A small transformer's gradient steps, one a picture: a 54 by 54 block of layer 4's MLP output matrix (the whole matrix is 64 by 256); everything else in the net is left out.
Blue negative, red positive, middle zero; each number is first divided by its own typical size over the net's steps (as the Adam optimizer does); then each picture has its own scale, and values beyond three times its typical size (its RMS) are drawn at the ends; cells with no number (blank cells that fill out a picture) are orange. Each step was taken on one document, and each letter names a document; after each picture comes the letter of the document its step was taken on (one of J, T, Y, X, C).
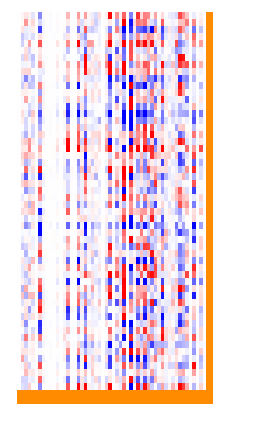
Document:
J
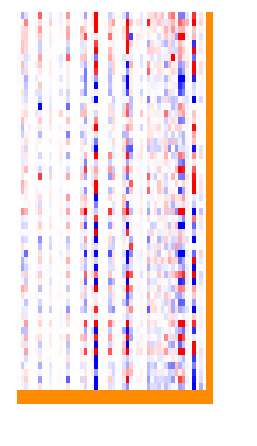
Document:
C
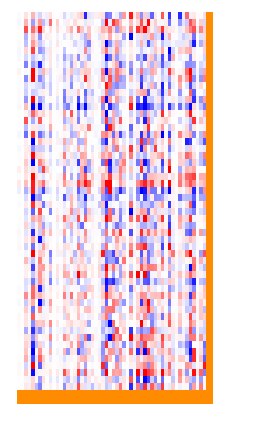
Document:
J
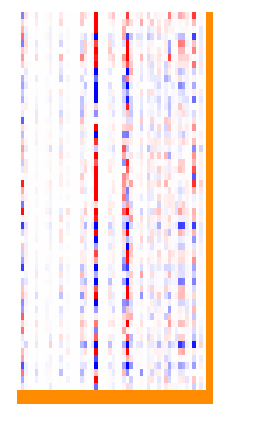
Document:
C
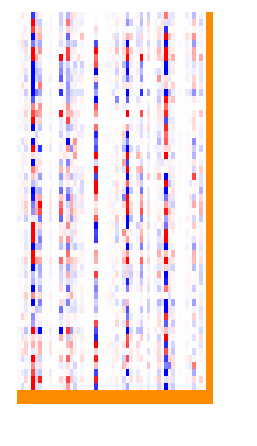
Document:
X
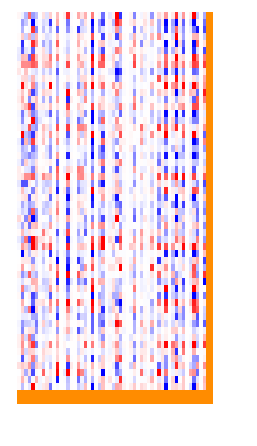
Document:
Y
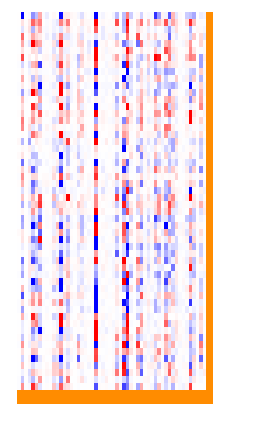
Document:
X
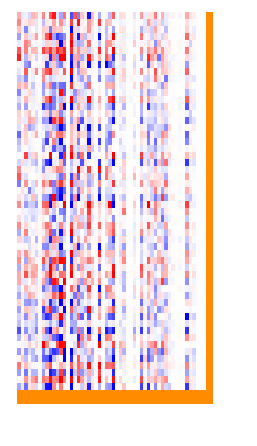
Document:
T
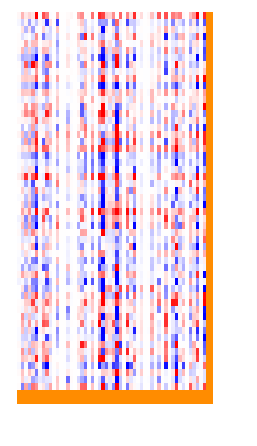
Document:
Y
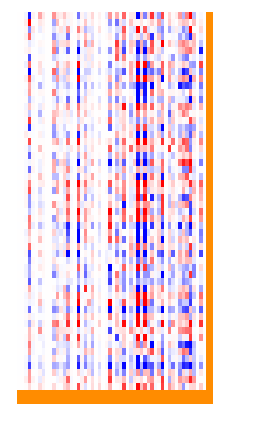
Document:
J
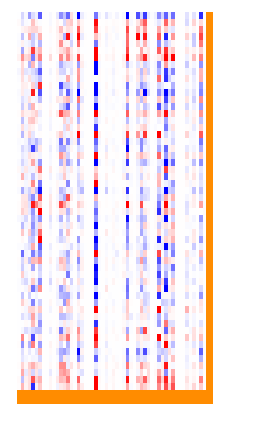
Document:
X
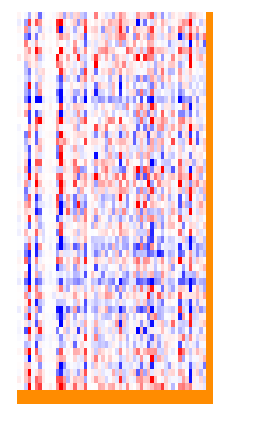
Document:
J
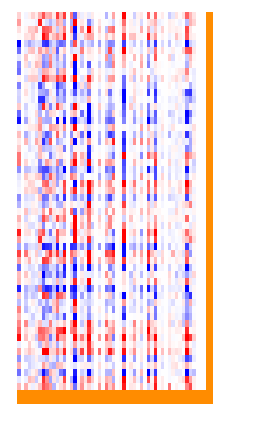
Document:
T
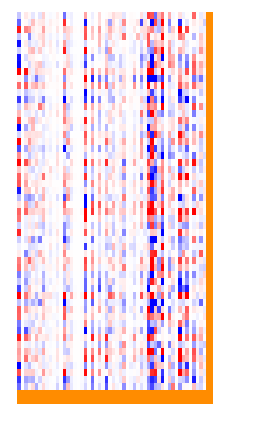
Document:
J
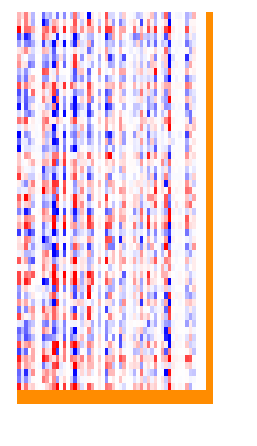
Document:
T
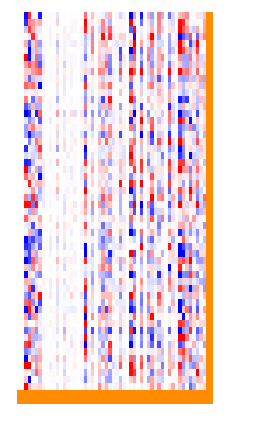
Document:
J
